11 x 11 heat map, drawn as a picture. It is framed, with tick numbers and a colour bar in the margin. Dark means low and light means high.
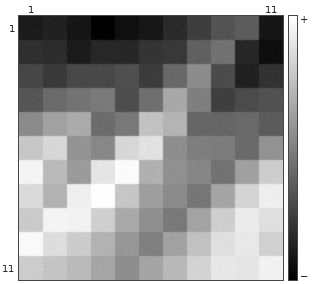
The top left is the ninth with the lowest average. The grain runs diagonally up to the right. There is an overall slope up to the bottom. No lone cell stands out from its neighbours.
